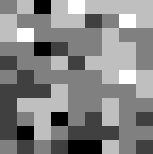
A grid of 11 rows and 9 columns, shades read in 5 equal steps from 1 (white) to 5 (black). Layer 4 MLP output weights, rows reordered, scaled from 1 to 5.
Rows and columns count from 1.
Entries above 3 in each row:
1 1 0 2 2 1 3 1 4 5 5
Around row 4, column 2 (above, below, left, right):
1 3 3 5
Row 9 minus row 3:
2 2 -1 2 0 1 0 0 1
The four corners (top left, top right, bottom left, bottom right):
3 2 3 4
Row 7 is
4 4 4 2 3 3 3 3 2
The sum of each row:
21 22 23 28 25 24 28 24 30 32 33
